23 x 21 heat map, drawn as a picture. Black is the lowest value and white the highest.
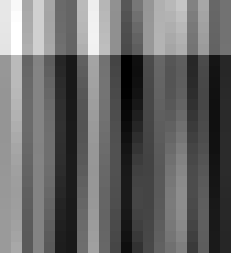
The grain runs up and down. The ninth with the highest average is the top left. A horizontal seam about 20% of the way down splits the table, and the top part is higher.
